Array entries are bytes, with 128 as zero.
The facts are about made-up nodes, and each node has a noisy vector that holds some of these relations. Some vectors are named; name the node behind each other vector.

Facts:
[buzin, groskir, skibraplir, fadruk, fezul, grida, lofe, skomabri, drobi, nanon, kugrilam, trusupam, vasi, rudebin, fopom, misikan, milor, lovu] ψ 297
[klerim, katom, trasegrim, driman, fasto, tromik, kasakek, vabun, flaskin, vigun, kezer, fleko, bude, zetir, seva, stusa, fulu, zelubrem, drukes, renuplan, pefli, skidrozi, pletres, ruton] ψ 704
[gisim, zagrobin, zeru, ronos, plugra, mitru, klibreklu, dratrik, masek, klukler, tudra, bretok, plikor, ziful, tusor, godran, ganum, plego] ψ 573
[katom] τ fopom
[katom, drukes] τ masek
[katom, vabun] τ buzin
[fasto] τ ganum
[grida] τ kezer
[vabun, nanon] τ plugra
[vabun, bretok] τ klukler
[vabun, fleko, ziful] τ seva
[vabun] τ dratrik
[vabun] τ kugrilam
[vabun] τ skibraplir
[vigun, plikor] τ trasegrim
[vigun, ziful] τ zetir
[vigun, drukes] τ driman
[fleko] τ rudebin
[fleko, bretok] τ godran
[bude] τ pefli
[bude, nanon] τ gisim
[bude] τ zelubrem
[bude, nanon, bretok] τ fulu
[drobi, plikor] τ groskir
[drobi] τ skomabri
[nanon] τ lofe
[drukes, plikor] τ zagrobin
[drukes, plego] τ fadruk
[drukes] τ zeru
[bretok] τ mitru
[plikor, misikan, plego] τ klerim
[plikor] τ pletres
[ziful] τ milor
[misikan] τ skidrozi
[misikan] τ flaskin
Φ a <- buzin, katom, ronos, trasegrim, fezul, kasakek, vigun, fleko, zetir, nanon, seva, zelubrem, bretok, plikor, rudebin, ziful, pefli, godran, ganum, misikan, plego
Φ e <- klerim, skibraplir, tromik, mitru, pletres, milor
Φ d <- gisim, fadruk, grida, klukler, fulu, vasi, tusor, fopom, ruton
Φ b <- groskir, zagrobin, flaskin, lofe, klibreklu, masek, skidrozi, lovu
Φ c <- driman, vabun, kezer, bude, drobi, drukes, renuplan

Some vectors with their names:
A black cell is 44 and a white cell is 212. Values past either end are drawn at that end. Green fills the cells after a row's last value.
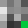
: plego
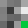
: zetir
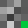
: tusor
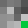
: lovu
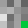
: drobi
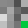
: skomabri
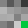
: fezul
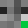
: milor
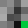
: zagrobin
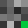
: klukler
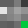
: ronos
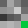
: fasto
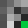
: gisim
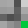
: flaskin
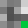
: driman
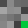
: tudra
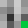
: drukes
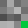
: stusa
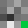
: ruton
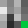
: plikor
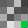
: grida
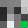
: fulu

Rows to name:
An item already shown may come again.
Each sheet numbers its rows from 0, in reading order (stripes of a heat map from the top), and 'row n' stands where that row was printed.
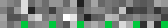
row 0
driman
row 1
kugrilam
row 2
nanon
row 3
tromik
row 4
vasi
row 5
klukler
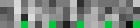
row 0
vabun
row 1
misikan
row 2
ziful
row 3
trusupam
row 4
zeru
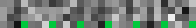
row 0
zagrobin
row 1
fezul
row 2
tusor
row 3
masek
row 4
groskir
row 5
ziful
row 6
fadruk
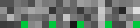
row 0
godran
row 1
tudra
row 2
plugra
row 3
fleko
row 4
seva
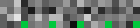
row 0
bretok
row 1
skibraplir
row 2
zeru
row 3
fopom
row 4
dratrik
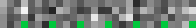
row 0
trasegrim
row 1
mitru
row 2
klibreklu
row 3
lofe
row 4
bretok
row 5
klibreklu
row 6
kasakek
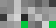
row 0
bude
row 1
fezul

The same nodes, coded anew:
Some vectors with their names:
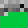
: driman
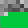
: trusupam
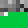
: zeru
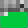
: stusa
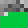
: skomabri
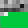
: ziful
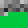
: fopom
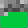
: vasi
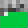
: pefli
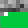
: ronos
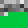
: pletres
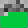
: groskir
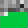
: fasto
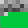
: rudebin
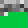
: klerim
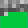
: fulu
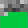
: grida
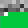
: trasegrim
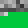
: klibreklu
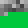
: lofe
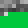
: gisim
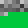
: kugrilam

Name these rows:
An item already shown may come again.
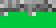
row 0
ruton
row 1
skomabri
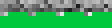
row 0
trusupam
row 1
lofe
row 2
bretok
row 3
zetir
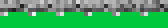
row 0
bretok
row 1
kasakek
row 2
fasto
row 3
seva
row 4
fezul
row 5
dratrik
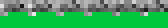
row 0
drobi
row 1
misikan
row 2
lovu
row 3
lovu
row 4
milor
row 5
masek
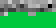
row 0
mitru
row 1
vabun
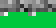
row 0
zeru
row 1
plugra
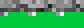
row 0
klukler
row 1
bretok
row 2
tudra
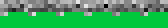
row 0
nanon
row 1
tusor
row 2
tromik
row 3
drukes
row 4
skibraplir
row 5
fadruk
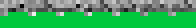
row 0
bude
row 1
tudra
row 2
fleko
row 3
zagrobin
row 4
nanon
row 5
skibraplir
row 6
lovu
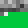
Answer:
godran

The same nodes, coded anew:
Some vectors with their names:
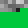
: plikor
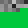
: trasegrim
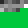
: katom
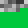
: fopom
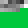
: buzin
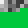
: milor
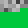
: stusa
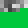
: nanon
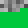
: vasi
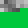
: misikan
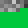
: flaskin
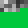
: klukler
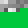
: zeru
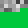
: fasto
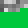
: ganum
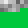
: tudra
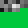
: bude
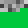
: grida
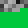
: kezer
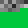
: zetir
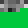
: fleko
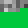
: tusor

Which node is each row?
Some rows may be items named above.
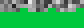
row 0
trasegrim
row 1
milor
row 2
lofe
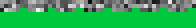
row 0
gisim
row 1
zagrobin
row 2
nanon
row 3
bude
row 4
trasegrim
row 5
vabun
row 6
drobi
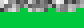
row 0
plugra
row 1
fadruk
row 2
kugrilam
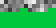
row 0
drobi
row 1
plugra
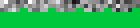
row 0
dratrik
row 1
trusupam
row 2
skibraplir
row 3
grida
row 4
drukes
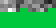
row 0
masek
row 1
driman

